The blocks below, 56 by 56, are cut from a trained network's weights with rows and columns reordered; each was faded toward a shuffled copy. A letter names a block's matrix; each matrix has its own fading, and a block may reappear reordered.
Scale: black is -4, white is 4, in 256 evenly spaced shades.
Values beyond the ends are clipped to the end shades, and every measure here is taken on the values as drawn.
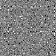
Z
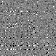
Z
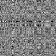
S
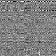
S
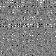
Z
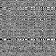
S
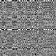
S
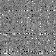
Z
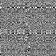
S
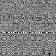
S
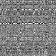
S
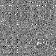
Z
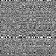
S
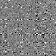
Z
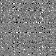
Z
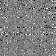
Z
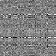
S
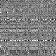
S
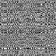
S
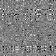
Z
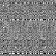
S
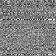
S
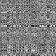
S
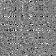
Z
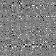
Z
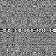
S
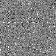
Z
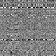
S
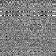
S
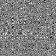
Z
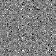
Z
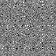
Z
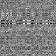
S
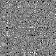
Z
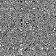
Z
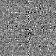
Z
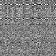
S
